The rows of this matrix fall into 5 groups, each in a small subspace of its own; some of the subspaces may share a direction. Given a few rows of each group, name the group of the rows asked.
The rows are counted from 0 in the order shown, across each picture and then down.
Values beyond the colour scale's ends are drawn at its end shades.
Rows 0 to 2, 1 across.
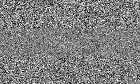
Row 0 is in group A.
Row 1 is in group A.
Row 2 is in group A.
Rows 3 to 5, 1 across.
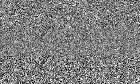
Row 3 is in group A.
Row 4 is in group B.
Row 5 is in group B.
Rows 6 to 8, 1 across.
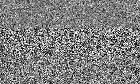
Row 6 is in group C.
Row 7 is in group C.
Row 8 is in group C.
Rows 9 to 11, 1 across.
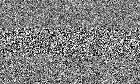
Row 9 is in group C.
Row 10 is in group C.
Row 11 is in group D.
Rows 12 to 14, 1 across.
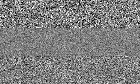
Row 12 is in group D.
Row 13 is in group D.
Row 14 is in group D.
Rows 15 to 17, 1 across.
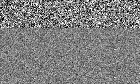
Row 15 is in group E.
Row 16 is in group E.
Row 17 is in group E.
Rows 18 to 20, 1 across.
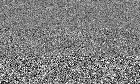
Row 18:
A
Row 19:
D
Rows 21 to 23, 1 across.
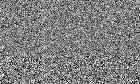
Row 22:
E
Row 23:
E
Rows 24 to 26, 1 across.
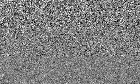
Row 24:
B
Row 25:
D
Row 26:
E
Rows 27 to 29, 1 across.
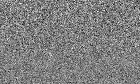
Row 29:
A
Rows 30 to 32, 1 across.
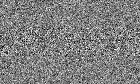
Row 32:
C
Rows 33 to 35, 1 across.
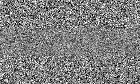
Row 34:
A
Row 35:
B
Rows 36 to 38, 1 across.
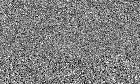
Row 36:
A
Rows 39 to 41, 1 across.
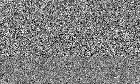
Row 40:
D
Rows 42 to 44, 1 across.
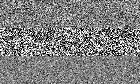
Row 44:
C
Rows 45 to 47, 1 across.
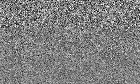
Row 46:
A
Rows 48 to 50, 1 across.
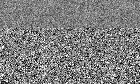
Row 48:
A
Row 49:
E
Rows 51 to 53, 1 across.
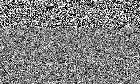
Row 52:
E
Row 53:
A
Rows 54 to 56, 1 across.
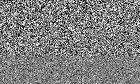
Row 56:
C
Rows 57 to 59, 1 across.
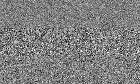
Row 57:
D
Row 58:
B
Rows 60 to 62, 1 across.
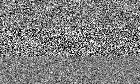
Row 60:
A
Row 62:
C
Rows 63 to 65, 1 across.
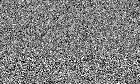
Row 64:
B
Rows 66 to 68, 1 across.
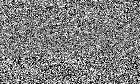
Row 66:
A
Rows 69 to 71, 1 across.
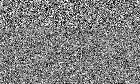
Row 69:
C
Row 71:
D
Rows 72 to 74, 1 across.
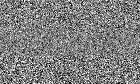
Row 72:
C
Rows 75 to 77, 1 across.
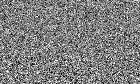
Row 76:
E
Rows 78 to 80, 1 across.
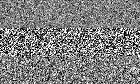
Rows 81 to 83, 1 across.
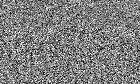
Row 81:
C
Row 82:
A
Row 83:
C
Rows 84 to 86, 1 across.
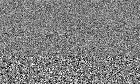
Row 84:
D
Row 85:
A
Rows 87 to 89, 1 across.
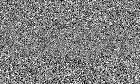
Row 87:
E
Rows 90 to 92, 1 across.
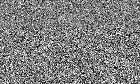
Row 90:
C
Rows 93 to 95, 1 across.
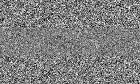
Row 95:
E
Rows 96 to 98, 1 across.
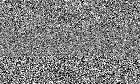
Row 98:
A
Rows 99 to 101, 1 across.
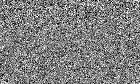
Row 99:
A
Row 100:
E
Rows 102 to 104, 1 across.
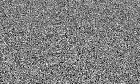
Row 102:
A
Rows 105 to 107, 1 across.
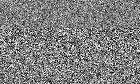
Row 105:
B
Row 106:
A
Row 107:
C
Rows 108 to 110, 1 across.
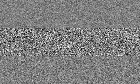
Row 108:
E
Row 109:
D
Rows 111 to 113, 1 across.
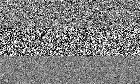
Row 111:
E
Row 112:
B
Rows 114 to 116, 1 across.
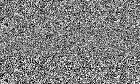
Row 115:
A
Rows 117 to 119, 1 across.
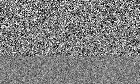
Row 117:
B
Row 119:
B
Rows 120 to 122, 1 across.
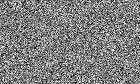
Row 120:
D
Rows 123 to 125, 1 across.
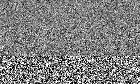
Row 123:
D
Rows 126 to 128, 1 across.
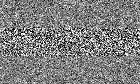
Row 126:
A
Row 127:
C
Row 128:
E
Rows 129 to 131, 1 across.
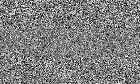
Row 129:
A
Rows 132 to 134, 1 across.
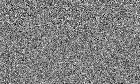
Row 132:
D
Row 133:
B
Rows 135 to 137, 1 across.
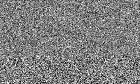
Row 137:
D
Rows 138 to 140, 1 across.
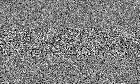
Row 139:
A
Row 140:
D
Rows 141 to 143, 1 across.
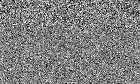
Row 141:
C
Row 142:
D
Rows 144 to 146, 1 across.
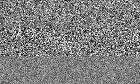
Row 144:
C
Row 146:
B
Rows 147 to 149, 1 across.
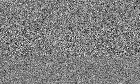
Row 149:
A
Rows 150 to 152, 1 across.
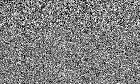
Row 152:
A
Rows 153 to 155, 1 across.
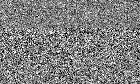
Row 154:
A
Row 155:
C
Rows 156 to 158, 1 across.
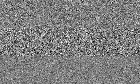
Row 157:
B
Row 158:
C
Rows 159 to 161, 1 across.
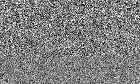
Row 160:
D
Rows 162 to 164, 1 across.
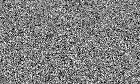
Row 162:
A
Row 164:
C
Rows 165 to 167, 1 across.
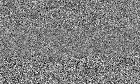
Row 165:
D
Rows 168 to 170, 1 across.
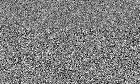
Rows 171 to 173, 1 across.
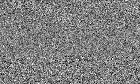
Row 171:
D
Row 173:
C
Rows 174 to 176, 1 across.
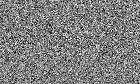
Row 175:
D
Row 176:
E
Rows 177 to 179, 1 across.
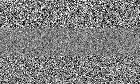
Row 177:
B
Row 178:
B
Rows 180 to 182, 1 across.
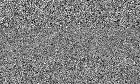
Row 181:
C
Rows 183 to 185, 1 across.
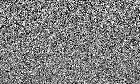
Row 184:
C
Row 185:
D
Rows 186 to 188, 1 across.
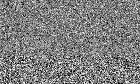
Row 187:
C
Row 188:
D
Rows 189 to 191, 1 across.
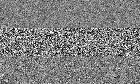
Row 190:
A
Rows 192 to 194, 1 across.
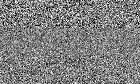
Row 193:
B
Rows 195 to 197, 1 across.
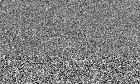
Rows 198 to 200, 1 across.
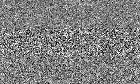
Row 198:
A
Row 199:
C
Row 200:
C
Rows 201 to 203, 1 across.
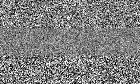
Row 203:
D
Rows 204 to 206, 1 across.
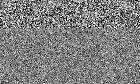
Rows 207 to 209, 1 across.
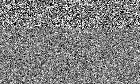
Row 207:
D
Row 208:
C
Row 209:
B
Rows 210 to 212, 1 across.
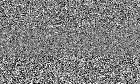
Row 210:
A
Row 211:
C
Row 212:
A
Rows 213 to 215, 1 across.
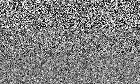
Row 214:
C
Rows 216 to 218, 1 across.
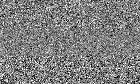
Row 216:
D
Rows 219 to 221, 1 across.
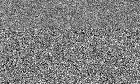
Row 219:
A
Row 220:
C
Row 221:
D
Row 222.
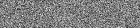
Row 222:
A
